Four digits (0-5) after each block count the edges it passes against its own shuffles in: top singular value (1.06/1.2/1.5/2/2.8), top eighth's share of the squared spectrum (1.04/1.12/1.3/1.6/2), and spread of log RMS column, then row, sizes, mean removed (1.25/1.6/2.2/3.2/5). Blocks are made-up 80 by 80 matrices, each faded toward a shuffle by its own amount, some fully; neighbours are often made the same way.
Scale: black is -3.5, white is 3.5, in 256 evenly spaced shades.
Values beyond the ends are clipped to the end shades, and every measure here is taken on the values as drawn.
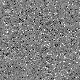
2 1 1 0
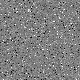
0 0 0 0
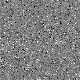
3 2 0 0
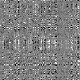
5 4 3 3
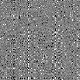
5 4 3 2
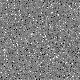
1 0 0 0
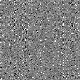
4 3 2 1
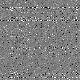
3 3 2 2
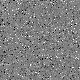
0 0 0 0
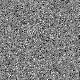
0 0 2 0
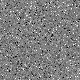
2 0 0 0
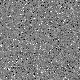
1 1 0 0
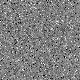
1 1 0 0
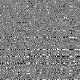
4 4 1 3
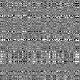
4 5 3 4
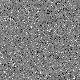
1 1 0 0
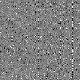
4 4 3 2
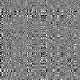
5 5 4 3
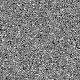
0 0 0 0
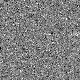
0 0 0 0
